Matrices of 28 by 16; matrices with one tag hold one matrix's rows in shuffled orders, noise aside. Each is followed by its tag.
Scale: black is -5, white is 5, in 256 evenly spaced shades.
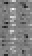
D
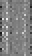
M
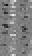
D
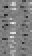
D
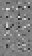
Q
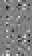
Q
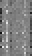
M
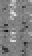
D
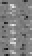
D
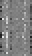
M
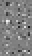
Q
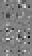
Q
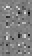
Q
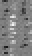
D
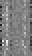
M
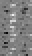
D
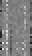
M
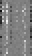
M
